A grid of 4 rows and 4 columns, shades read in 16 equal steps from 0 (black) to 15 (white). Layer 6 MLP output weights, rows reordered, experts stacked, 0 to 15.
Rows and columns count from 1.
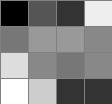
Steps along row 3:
down down up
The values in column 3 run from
3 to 9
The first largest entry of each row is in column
4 2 1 1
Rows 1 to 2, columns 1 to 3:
0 5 3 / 7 9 9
